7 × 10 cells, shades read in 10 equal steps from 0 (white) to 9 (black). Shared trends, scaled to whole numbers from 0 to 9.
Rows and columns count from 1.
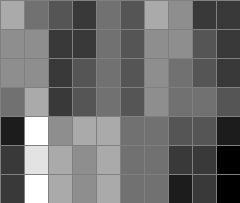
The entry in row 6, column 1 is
7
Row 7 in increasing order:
0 3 3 4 5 5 7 7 8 9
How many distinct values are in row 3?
4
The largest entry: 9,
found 2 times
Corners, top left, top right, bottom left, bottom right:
3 7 7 9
